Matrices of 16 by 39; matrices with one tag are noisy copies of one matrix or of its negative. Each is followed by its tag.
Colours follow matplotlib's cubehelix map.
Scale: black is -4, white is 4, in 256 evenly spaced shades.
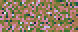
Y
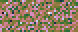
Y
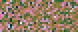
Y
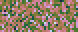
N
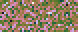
Y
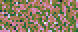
N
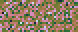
Y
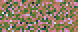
Y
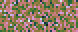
N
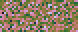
Y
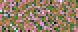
N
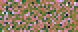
Y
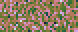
N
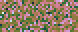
Y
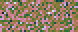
Y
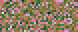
Y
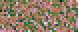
N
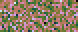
N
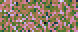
N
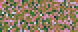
Y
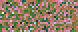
Y
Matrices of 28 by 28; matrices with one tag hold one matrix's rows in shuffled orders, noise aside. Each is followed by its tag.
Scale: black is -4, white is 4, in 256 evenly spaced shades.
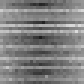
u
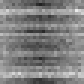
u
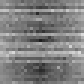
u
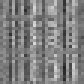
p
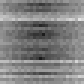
u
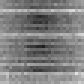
u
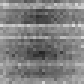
u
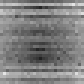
u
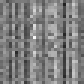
p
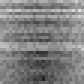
u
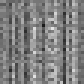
p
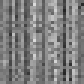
p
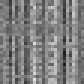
p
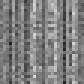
p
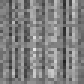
p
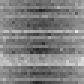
u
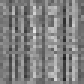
p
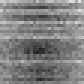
u
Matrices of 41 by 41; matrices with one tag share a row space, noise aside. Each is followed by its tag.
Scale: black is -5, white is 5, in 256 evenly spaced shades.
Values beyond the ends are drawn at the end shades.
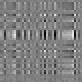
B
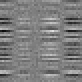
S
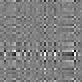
B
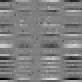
S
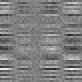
S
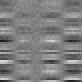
S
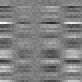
S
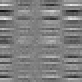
S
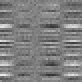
S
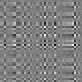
B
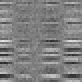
S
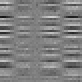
S
